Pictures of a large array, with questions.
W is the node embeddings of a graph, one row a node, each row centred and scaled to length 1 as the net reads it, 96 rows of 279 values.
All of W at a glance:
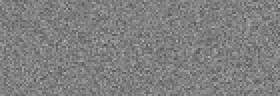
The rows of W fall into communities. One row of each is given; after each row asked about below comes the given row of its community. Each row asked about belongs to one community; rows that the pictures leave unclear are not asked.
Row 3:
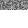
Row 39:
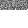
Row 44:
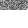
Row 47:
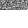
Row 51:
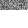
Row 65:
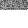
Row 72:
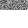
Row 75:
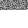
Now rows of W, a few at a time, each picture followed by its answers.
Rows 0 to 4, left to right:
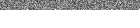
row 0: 44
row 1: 75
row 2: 65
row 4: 39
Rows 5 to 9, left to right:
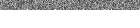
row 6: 72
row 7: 51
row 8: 3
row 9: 47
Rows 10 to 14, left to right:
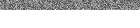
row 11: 44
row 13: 51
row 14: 3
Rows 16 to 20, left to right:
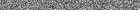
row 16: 72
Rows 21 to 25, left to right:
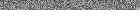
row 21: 3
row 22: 75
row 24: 75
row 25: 51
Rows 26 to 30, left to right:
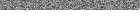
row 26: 44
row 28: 75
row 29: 47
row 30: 44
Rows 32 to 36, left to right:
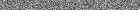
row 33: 72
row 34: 47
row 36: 3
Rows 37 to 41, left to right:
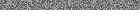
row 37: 72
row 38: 44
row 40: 72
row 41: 72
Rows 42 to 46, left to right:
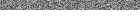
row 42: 72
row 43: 3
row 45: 44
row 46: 65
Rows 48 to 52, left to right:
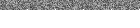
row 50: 75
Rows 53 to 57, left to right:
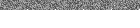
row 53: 75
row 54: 75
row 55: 44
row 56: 51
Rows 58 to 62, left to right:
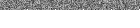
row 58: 75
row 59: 65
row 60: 51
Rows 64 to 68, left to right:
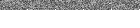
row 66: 47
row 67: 72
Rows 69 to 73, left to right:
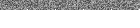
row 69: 75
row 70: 47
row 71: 47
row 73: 44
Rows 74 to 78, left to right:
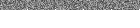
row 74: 51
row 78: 47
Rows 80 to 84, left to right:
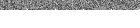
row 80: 44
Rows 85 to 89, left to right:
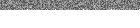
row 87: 44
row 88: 51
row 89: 3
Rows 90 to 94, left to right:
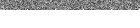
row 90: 65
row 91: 47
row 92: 39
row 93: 47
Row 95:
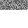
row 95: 75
